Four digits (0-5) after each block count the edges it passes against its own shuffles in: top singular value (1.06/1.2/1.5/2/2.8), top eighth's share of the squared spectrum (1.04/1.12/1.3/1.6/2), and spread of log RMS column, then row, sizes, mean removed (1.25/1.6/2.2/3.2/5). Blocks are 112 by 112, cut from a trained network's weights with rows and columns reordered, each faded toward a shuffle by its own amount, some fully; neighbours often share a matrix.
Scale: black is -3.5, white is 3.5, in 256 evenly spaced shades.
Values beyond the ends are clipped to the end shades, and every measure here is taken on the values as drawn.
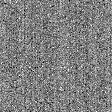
2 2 0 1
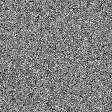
0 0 0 0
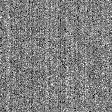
3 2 0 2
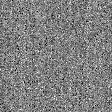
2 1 0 1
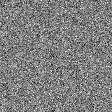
0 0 0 0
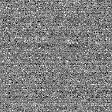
3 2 2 1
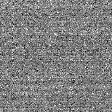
3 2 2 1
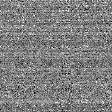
3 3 3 1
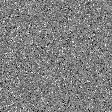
0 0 0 0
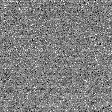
2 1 1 0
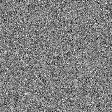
1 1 0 0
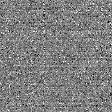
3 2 2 1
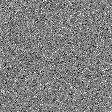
0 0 0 0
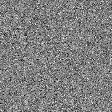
2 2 0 1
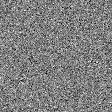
0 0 0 0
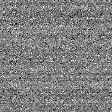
3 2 2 1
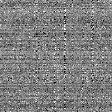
4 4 3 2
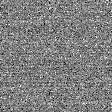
2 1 1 0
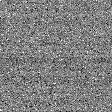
2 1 0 0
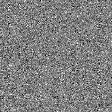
2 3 2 1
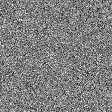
2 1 0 0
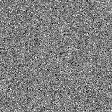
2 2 0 1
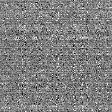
3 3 3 1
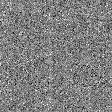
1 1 0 0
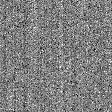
2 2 0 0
